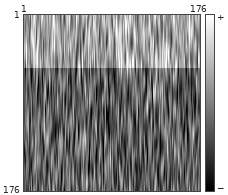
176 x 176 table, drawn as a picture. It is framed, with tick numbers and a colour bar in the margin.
Seam: horizontal, 30% of the way down, the top part higher. Grain: streaks running down. Histogram: bell-shaped.
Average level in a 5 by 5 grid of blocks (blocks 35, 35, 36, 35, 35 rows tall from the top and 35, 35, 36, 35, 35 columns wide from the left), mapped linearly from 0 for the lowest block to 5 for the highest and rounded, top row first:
54544
32333
11010
11001
11101
